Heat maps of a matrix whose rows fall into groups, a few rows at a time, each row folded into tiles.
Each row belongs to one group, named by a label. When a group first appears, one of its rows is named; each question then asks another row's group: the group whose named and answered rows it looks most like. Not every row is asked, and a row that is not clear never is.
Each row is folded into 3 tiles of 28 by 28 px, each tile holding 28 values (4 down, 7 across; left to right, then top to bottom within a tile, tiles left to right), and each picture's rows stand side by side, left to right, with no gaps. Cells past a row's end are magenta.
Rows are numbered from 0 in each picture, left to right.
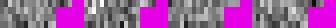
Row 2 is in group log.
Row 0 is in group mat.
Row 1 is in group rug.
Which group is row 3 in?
mat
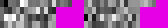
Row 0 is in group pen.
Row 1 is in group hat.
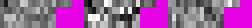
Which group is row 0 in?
pen
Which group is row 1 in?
pen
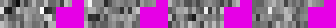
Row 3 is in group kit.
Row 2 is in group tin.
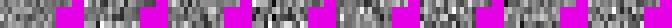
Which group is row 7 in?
tin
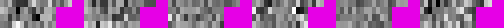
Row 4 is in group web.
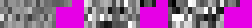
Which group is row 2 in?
pen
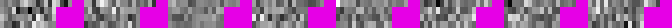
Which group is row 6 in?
pen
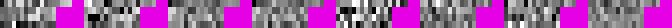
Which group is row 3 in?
log
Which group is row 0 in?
log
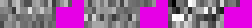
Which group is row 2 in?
pen
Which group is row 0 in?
web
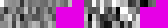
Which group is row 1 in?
mat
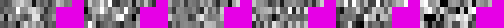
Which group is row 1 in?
kit
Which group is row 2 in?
tin
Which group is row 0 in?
kit
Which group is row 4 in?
log
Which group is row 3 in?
tin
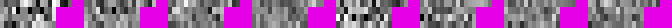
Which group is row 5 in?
hat
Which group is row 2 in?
rug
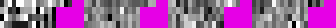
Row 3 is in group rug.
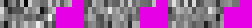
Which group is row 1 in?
mat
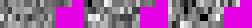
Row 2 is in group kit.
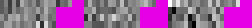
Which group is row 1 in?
hat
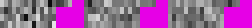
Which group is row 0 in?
tin
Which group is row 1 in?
pen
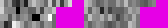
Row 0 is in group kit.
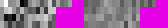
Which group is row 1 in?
rug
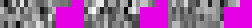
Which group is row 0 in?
kit
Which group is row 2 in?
web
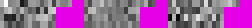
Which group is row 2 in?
hat
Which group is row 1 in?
rug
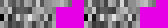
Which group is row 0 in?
hat
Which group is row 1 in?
hat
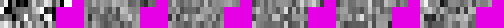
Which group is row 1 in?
mat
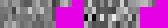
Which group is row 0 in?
web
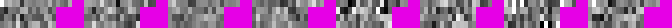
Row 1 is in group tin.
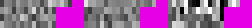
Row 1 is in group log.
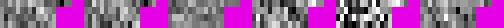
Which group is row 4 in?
hat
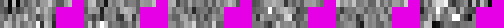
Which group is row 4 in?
log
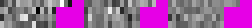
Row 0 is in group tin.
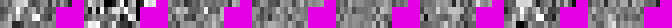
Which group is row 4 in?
rug
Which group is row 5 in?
kit
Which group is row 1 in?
web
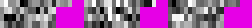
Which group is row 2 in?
pen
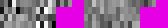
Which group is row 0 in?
rug
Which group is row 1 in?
mat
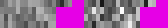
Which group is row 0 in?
mat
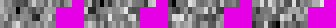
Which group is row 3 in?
log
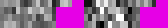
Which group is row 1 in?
kit
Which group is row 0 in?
web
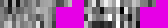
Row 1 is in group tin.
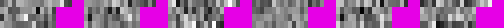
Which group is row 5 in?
log
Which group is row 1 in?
mat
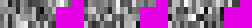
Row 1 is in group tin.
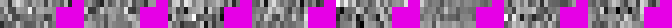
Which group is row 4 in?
log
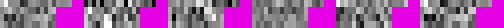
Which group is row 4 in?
log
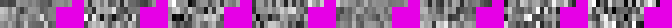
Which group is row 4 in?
log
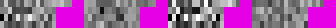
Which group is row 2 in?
hat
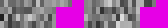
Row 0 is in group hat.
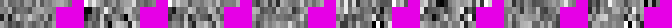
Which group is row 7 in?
rug
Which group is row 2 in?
log
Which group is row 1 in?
log
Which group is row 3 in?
kit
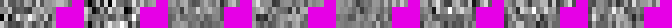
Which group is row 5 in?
web
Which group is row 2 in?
web
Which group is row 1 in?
kit
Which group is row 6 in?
web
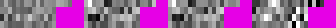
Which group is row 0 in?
hat
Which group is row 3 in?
rug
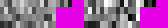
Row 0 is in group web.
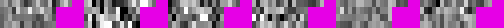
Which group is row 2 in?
kit
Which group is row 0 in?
web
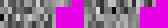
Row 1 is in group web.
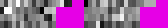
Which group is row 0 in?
rug
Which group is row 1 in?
log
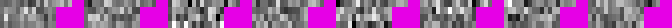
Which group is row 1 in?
pen
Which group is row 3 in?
tin
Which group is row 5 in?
web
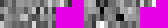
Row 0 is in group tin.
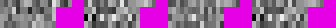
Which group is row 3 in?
hat
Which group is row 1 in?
hat
